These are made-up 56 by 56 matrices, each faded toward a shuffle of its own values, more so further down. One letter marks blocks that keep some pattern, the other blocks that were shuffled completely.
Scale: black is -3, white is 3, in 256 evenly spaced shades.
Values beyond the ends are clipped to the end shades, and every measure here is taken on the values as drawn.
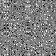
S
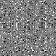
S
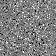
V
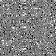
S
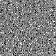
S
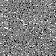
S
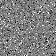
V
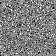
V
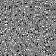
S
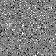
S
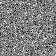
V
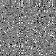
S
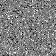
V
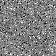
V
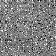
S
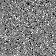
V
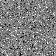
V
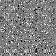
S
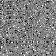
S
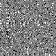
S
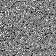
V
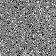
V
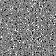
S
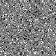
S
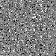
S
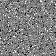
V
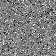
V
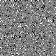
S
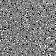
S
